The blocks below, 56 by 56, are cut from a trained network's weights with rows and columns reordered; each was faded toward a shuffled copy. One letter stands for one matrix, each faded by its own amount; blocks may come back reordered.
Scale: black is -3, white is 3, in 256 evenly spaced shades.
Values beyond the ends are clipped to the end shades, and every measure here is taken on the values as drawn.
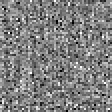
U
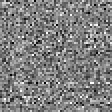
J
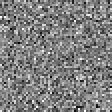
J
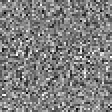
J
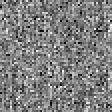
U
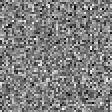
J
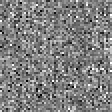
U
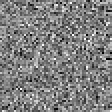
J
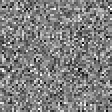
J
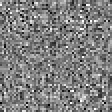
J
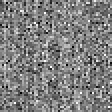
U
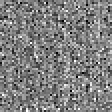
U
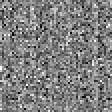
U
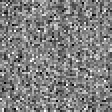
U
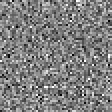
J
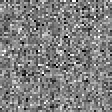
U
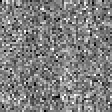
U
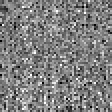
U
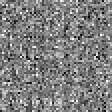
U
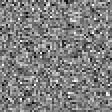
J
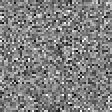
J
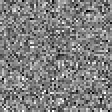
J
